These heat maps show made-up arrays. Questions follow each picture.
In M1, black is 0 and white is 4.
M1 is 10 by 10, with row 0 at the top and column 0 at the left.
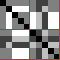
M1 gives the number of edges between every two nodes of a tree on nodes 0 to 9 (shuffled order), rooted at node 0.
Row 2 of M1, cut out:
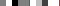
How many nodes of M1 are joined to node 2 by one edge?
1
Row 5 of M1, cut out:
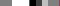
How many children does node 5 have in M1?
0
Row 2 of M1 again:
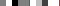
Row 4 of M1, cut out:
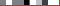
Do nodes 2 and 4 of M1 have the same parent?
yes
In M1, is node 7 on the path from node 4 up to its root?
yes
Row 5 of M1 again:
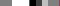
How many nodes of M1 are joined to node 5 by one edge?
1
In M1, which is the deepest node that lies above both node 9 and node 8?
6
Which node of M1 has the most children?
6
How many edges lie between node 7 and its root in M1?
1
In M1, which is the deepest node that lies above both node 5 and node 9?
6
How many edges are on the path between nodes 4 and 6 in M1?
3
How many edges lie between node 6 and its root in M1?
1
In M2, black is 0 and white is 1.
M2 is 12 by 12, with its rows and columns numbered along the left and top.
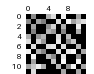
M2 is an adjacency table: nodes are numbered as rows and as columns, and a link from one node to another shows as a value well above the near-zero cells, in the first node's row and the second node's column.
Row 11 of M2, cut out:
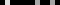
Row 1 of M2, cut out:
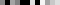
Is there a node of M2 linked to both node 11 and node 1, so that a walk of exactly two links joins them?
yes
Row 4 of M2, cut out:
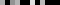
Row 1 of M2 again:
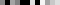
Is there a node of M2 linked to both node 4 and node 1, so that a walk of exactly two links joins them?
yes
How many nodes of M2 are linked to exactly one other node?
0
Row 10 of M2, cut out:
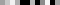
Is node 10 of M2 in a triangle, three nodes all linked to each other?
yes
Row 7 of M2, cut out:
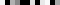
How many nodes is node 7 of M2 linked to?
7
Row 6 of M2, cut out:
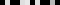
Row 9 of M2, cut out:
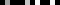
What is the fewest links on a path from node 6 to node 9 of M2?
2
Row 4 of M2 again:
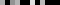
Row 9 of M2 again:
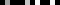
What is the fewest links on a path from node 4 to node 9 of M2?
3
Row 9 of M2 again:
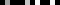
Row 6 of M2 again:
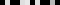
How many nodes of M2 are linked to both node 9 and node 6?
4
